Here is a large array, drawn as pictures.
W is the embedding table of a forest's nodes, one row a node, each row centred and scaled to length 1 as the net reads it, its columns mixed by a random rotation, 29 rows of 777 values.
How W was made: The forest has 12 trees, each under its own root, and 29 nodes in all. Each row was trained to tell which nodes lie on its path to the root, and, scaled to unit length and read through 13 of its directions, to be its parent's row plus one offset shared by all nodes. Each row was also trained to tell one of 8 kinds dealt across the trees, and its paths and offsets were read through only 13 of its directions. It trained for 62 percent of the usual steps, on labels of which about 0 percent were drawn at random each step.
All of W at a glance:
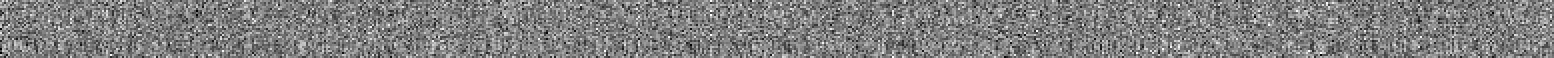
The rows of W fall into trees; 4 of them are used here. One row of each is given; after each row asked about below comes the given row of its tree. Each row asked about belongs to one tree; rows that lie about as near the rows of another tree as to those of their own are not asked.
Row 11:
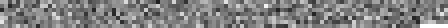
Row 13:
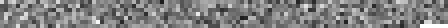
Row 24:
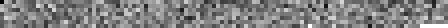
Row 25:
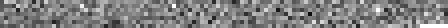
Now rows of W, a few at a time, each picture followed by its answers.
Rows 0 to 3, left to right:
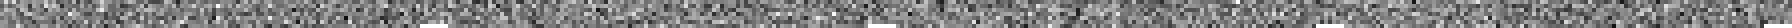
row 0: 25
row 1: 11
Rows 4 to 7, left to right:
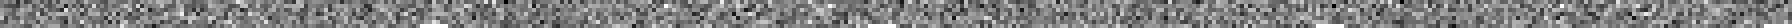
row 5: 25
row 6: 13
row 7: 25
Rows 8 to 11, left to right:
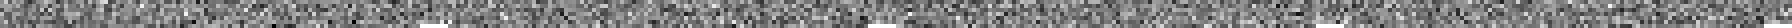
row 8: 25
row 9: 11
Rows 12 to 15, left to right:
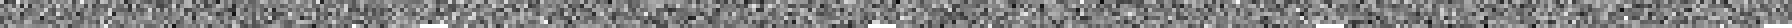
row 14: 24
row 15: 11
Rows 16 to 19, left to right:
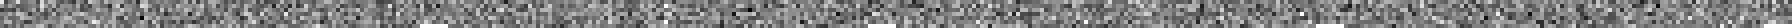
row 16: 13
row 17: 25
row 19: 13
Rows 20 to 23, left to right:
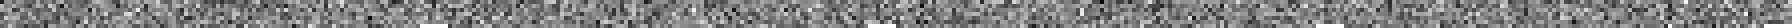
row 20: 24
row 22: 24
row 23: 24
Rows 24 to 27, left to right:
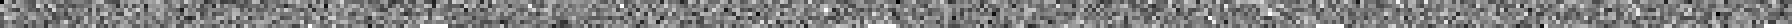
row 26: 24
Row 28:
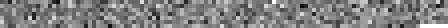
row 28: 11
